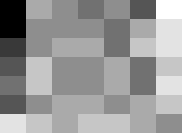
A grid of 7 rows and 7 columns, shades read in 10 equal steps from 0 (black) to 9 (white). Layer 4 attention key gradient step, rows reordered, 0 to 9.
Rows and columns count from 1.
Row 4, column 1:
3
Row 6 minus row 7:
-5 -2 0 -1 -2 0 2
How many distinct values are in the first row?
6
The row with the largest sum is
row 7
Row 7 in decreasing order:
8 7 7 7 6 6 5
